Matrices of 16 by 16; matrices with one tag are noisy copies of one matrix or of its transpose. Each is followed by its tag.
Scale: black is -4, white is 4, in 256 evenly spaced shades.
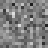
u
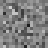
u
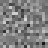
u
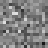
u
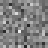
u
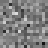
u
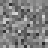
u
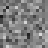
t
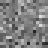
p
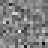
u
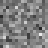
t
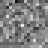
t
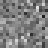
p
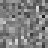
p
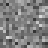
p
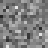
t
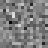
u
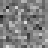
t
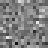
p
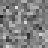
t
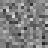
u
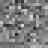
t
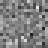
p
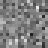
p
